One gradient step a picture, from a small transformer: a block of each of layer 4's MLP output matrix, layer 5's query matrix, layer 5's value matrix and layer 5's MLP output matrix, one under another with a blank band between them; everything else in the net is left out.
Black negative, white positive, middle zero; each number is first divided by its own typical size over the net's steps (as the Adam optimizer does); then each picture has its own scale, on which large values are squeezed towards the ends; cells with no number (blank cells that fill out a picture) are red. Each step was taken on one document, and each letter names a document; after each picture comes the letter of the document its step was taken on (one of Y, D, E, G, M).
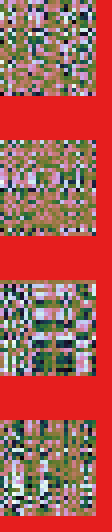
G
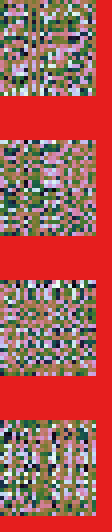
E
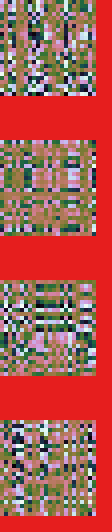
G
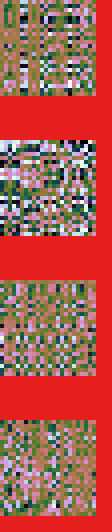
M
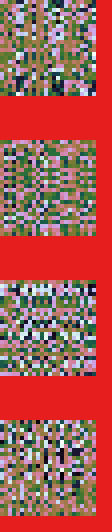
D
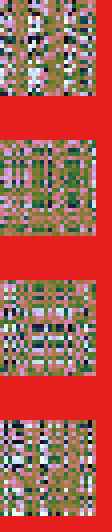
G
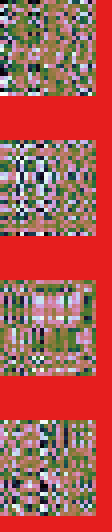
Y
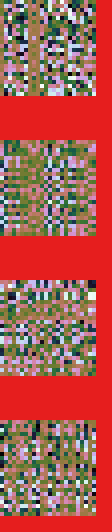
M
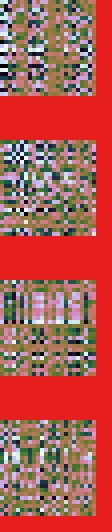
Y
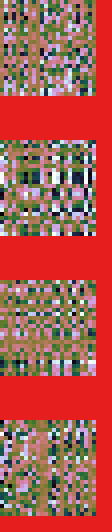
M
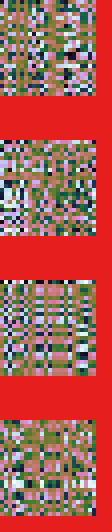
G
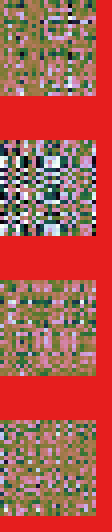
M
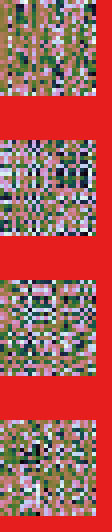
D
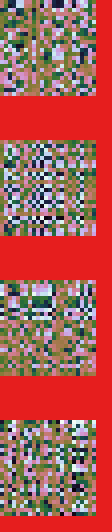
D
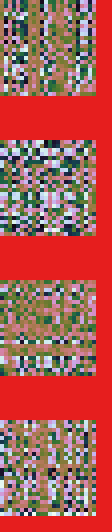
E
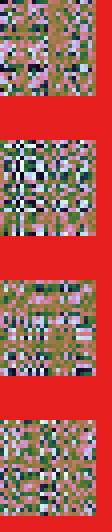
Y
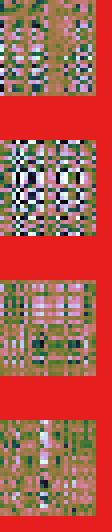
Y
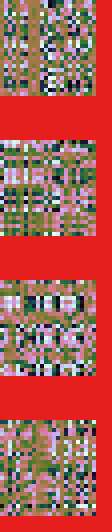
E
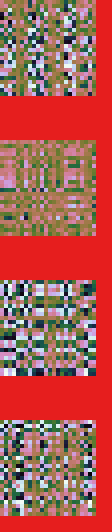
G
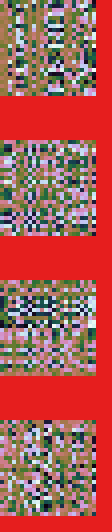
D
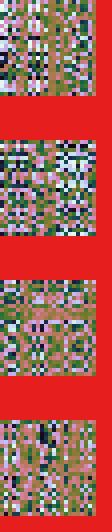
Y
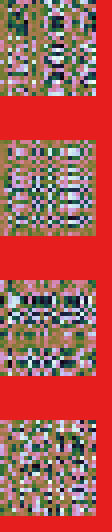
D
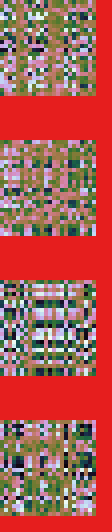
G
